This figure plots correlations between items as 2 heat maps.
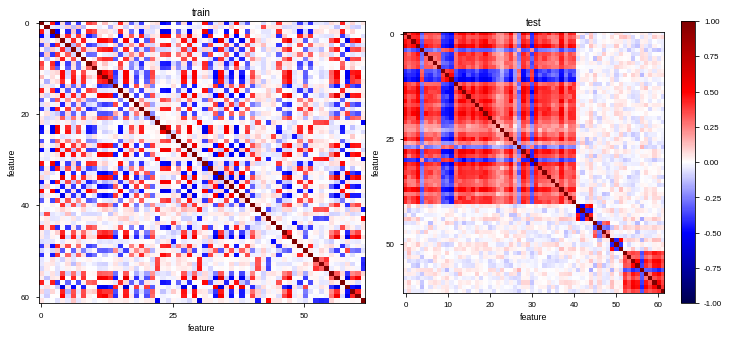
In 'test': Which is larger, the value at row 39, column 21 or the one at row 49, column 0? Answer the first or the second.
the first
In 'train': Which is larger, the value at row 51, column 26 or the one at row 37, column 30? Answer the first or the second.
the first
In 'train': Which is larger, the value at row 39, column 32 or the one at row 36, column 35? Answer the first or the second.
the first
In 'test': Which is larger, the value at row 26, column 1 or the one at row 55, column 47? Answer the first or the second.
the first
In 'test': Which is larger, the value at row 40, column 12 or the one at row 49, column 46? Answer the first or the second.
the first
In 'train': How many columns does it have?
62
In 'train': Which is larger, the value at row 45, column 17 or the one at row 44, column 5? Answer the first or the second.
the second
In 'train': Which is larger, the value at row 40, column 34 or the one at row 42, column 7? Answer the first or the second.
the first
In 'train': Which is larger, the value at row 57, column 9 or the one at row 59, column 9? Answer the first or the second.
the first
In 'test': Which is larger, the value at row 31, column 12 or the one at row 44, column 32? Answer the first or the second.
the first
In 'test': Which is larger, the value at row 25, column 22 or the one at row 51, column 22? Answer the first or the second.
the first
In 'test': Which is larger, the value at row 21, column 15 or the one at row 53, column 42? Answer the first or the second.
the first
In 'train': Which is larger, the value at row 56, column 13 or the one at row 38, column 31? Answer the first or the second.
the first
